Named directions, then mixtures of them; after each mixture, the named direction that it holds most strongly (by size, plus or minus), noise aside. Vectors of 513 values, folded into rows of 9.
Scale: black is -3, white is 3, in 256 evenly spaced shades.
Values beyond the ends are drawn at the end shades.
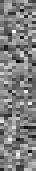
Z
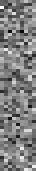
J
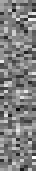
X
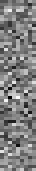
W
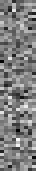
X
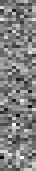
J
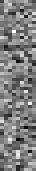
Z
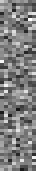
X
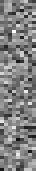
Z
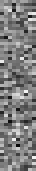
X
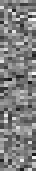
X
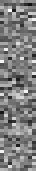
X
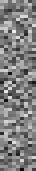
W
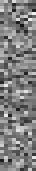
X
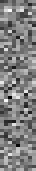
W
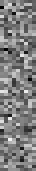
J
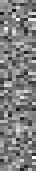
X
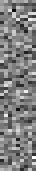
X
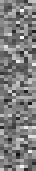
Z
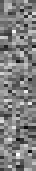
Z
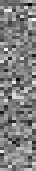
W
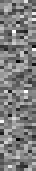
Z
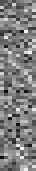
J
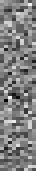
W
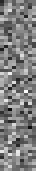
W
